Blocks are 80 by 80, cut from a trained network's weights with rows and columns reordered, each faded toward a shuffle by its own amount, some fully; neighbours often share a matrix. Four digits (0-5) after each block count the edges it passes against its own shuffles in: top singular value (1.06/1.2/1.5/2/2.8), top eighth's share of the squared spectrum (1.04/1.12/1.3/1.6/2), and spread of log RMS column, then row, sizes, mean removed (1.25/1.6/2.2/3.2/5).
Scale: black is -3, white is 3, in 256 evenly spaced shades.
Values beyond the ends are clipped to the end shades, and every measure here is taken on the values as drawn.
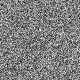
0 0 0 0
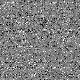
3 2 0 2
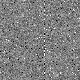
3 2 1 0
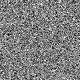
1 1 0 0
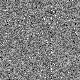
2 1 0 0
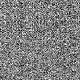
3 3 1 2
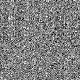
3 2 0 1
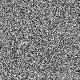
0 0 0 0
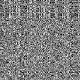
4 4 1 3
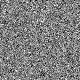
0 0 0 0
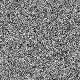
0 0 0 0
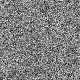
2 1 0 0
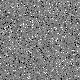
0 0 0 0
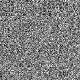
3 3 1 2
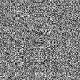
4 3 2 2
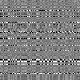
5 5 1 4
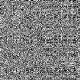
4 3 1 2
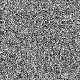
3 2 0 1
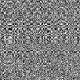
5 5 2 3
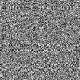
4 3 1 2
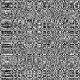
5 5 2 4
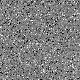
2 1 0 0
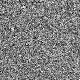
1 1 0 0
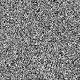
3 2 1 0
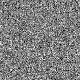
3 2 0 1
